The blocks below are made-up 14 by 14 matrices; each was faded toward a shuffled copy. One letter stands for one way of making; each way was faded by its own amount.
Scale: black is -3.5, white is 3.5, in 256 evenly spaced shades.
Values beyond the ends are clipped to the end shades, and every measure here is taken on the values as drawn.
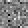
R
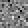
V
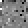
R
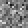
V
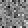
V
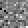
R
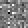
V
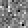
V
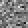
V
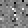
V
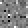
R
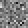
V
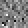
V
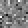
V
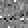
R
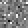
V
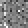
V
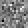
V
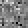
R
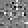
R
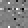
R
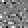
R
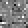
R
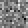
V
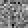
R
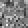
R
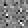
R
